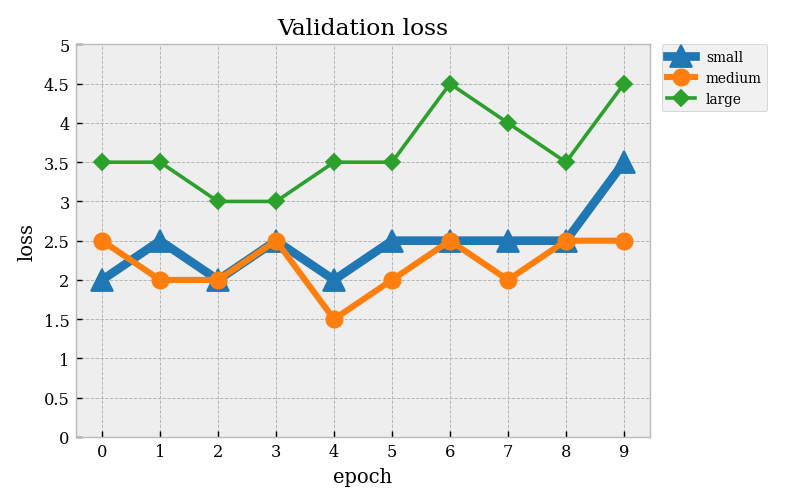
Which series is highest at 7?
large
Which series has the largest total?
large
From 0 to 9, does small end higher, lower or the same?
higher
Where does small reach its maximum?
9
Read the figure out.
Title: Validation loss
x-axis: epoch, ticks 0 1 2 3 4 5 6 7 8 9
y-axis: loss, ticks 0 0.5 1 1.5 2 2.5 3 3.5 4 4.5 5
Legend: small, medium, large
Values:
small: 2 2.5 2 2.5 2 2.5 2.5 2.5 2.5 3.5
medium: 2.5 2 2 2.5 1.5 2 2.5 2 2.5 2.5
large: 3.5 3.5 3 3 3.5 3.5 4.5 4 3.5 4.5
